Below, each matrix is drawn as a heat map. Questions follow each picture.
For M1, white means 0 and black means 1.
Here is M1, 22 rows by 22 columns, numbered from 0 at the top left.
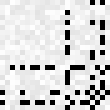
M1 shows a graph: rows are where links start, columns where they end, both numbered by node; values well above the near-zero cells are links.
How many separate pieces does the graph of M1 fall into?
4
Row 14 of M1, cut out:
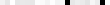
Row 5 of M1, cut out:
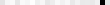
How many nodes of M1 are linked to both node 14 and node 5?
1
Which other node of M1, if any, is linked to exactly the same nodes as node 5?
node 8
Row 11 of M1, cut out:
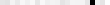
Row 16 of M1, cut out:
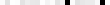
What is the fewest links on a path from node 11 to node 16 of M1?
4
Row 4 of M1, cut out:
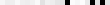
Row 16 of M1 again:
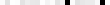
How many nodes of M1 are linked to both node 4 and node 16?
2
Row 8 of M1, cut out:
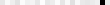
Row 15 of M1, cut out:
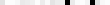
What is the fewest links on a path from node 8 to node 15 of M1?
4
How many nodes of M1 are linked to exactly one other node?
6
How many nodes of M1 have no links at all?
3
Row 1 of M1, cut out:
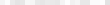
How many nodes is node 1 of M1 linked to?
0
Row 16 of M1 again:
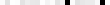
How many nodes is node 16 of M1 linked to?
2
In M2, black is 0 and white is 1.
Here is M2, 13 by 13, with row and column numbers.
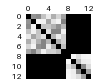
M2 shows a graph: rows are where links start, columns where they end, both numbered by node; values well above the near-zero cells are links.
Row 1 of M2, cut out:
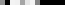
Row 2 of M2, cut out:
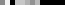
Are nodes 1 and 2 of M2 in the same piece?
yes
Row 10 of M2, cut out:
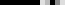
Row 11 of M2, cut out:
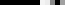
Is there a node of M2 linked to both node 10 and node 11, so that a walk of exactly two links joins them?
yes
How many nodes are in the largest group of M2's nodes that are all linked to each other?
8
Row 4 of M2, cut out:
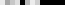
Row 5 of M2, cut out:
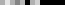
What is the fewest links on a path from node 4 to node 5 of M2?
1
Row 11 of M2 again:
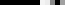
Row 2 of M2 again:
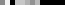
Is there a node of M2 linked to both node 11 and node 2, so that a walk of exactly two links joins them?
no
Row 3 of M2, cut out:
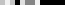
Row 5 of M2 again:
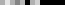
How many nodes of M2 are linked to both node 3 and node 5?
6
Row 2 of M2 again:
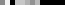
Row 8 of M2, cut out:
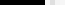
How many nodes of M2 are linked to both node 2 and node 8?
0
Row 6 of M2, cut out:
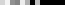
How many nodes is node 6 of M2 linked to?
7
